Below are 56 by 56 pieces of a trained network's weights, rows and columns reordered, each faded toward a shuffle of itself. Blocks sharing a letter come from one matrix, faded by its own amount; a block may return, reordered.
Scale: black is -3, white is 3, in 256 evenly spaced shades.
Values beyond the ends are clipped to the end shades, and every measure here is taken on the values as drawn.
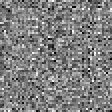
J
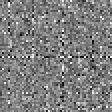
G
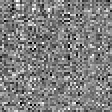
J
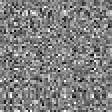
J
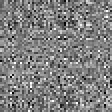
J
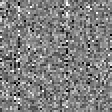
G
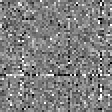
G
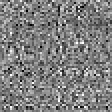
J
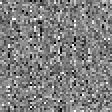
G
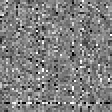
G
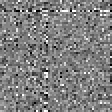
G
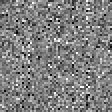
G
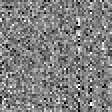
G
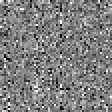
G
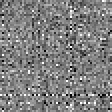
G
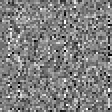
G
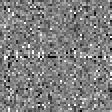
G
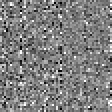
G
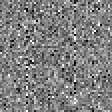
G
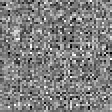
J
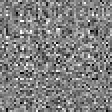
J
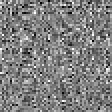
J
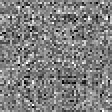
J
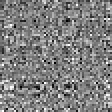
J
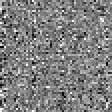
G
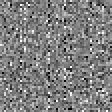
G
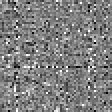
G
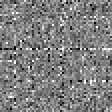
G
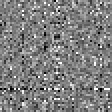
G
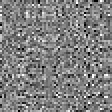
J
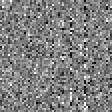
G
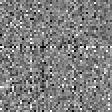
G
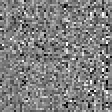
G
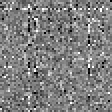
G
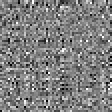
J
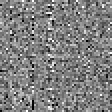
G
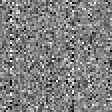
G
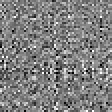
J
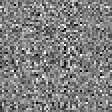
J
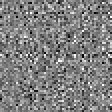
J
